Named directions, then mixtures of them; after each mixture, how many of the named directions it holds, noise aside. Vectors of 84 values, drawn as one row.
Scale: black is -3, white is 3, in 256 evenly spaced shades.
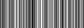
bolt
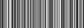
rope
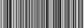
one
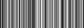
two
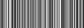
one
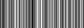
one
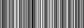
one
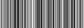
one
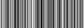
one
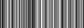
two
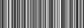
one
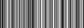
two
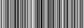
one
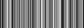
two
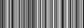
two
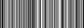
two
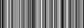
two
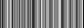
two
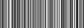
one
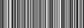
one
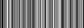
two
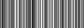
one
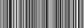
two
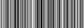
one
